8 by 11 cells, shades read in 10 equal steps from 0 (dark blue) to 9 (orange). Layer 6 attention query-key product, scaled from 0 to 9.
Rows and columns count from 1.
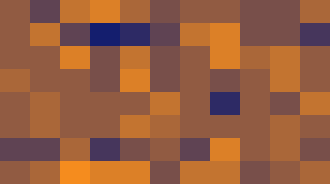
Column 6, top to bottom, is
4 3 4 4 7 6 5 4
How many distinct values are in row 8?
6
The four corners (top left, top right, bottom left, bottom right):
5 6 5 6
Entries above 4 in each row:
7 4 9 8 9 11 5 9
